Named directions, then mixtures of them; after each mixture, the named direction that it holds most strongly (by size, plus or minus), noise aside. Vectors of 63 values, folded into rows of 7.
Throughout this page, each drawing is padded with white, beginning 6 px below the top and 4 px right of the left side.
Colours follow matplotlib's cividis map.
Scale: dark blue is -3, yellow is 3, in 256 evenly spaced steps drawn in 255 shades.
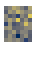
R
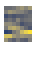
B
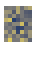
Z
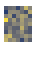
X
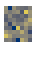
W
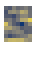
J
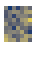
W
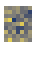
Z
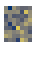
W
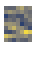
B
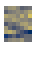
B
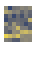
B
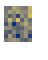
R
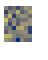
X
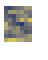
J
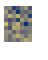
R
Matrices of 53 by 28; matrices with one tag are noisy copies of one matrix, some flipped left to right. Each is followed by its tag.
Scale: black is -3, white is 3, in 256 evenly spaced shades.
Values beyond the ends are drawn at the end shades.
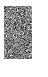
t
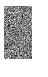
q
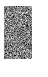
q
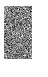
t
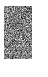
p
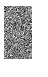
t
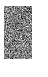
p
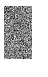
p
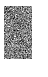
p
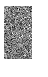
t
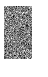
q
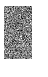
p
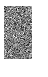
t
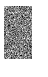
q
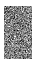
p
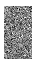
t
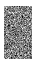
q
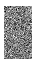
t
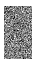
p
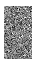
t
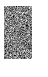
q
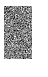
p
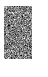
q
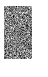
q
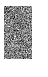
p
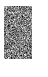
q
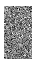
t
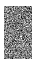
p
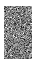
t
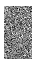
t
